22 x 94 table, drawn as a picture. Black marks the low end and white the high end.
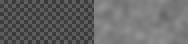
The table splits into one row of 2 panels. Panel 1,1: low, checkered. Panel 1,2: middling, blotchy, faint in contrast.
